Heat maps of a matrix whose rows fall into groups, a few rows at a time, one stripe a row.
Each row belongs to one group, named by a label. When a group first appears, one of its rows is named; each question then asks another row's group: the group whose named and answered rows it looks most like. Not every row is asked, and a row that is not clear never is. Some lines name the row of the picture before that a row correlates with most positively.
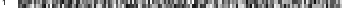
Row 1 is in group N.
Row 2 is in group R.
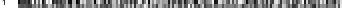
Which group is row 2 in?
N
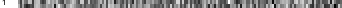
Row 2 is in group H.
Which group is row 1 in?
H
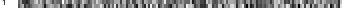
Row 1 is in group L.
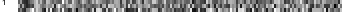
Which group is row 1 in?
L
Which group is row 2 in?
H
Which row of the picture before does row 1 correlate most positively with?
1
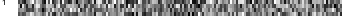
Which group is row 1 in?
R
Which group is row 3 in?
H
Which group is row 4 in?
R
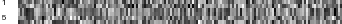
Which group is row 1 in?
N
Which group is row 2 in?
R
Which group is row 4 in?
H
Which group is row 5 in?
H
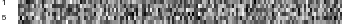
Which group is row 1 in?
H
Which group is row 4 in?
R
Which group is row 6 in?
L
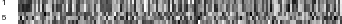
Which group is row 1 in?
N
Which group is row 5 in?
H
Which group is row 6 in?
R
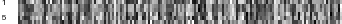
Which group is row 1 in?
R
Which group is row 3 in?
L
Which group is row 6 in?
N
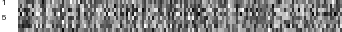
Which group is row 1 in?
H
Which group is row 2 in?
H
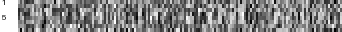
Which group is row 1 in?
H
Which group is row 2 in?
R
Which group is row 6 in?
R
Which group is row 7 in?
H
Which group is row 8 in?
H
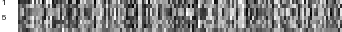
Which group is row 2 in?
R
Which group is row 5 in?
R
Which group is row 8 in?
L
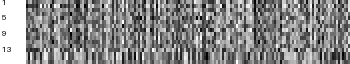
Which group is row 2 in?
N
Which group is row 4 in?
N
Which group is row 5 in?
R
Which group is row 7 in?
H
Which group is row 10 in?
N
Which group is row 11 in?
R
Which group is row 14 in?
H
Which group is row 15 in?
H
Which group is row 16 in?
H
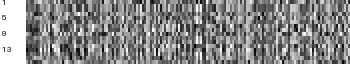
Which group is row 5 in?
R
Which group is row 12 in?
N
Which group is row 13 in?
N
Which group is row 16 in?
H
